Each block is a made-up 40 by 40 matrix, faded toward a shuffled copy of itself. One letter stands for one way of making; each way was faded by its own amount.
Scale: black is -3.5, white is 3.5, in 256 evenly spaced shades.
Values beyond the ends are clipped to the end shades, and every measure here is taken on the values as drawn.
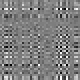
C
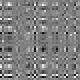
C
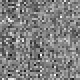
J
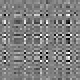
C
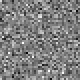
J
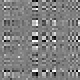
C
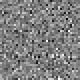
J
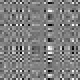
C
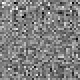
J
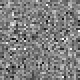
J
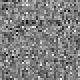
J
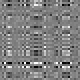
C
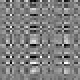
C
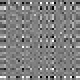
C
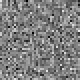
J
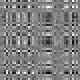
C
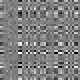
C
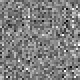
J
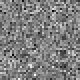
J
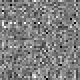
J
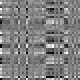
C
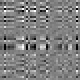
C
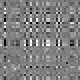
C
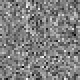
J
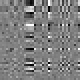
C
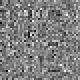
J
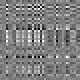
C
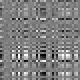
C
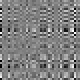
C
